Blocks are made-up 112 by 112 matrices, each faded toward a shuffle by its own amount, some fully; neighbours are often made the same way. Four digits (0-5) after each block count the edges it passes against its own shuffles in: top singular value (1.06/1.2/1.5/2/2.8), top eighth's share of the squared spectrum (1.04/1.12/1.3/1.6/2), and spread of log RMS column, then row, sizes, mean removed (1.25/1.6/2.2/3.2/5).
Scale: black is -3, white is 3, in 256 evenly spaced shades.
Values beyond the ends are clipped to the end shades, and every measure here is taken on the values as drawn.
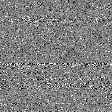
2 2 0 3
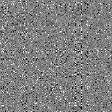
4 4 3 2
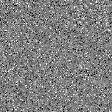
3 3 1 1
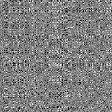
5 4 3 3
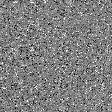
3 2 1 1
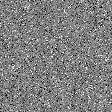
2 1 0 0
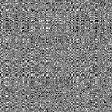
5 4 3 3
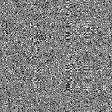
4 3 2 2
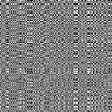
5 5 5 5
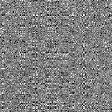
5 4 3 3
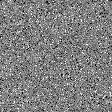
0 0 0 0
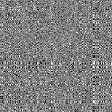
5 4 3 3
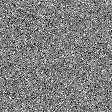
1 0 0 0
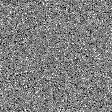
2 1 0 0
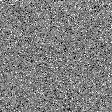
2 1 0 0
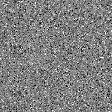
3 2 1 0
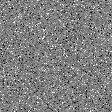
0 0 0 0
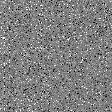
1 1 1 0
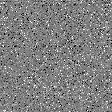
3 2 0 0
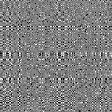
5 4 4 4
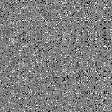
4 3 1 2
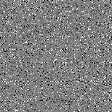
4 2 1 2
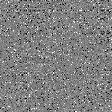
4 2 1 1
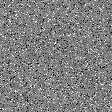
2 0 0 0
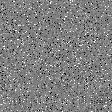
2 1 0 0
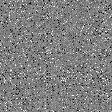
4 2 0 1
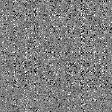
2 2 3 3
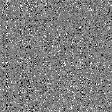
1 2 3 2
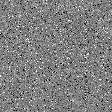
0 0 1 0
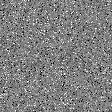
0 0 0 0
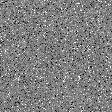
0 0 0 0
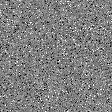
0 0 0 0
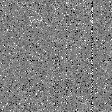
2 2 2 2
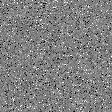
0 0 0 0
